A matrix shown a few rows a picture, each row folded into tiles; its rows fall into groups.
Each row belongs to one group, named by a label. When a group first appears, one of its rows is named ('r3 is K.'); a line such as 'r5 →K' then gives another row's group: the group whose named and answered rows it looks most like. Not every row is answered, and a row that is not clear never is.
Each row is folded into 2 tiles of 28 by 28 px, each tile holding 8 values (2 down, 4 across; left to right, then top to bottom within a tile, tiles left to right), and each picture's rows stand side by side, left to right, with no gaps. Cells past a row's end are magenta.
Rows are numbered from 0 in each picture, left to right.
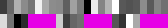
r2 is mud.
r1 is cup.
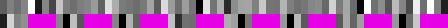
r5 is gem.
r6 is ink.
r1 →gem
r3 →cup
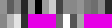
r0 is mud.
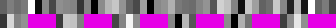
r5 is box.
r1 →mud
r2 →mud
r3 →gem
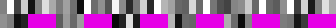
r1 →ink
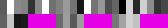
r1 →ink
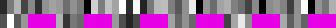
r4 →mud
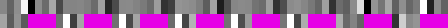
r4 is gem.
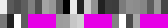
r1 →box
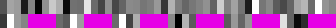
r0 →mud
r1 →box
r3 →gem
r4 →ink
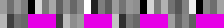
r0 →cup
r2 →cup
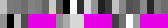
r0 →gem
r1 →box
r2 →mud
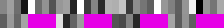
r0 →ink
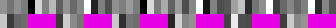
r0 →cup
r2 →cup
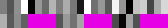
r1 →ink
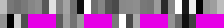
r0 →gem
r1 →ink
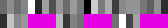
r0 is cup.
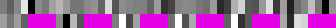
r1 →gem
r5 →box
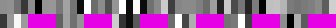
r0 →mud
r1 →ink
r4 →mud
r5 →gem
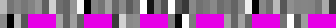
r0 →gem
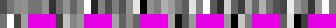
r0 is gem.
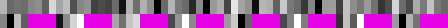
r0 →gem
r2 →box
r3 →mud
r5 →mud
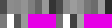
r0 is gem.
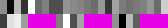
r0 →box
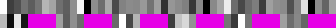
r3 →mud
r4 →mud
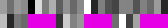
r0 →cup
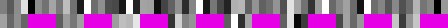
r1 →ink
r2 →box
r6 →ink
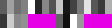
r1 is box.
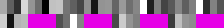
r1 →mud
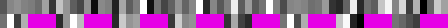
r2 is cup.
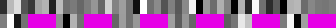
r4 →box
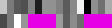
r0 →mud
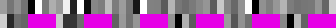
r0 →cup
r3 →gem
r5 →gem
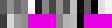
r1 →mud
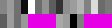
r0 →ink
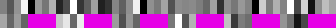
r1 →box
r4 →cup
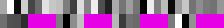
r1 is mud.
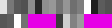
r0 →mud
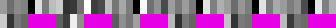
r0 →cup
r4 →cup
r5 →cup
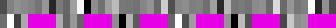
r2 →gem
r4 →gem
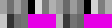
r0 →cup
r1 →cup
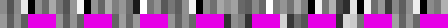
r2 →ink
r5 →cup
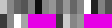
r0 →mud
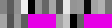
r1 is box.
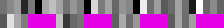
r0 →mud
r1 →cup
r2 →ink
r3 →ink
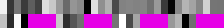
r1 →cup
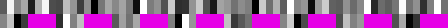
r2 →ink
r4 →cup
